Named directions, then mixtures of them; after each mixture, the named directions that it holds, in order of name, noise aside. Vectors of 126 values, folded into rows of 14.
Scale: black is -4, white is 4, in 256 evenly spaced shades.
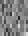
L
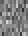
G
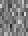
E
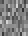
G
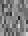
L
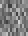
E, G, L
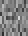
G, L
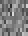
E, G, L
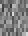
E, G, L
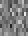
E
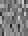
E, G, L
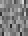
E, G, L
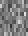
E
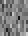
L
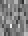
E, L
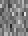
E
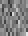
E, L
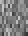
L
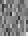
L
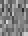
E, G, L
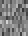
G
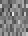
E, G, L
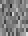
E, L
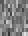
G, L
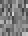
E, G, L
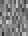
G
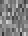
G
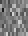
E, L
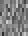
G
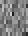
E, G, L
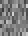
E, G, L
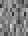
E
